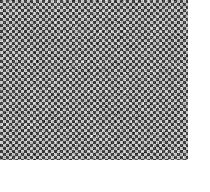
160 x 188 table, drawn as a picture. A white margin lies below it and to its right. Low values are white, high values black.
No row or column stands out. A checkerboard runs through the table. No seam splits the table. The values fall into two levels. Overall the values sit about 50% of the way up the scale. No overall slope runs across the table.
